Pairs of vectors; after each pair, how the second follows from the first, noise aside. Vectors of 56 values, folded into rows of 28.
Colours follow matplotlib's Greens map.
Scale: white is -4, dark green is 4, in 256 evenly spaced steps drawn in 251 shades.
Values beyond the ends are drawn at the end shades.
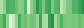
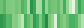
reversed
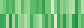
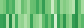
copied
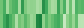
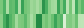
copied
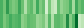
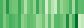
copied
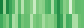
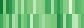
copied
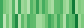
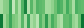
wrapped around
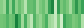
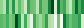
scaled up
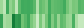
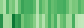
copied
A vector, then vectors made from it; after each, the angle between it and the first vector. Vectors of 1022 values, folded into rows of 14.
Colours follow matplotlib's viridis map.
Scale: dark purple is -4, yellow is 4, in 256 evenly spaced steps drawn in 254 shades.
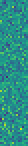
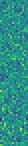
nearly parallel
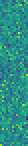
partly aligned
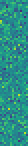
partly aligned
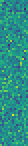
partly aligned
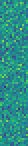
partly opposed
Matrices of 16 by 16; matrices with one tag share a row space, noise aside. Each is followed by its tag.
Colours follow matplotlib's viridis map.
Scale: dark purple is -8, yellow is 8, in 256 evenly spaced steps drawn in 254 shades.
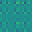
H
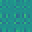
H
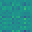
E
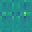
E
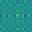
H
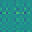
H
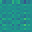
E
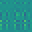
H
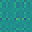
H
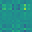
E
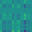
E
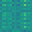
E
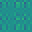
H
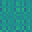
H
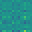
E
